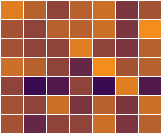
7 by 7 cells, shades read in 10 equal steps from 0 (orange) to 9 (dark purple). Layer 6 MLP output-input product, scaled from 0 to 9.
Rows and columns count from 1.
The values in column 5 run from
0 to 9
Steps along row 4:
up up up down up down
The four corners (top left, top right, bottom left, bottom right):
1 4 4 3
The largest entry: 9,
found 2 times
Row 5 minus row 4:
3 6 3 -2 9 -3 5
